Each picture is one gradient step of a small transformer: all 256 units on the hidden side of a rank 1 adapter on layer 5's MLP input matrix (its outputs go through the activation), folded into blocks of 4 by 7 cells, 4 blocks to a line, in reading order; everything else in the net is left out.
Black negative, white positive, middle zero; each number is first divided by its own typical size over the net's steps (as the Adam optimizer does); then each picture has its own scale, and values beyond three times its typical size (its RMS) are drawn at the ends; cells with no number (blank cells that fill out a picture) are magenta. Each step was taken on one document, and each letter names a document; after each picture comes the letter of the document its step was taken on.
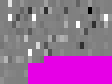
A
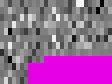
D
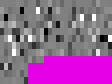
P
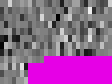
D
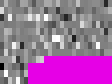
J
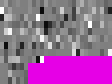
J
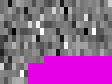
D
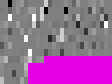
A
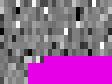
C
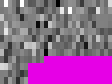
D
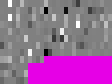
A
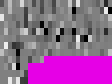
J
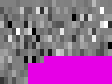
P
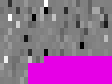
A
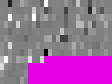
A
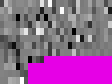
J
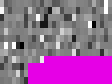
J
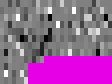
P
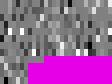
D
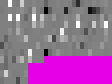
A
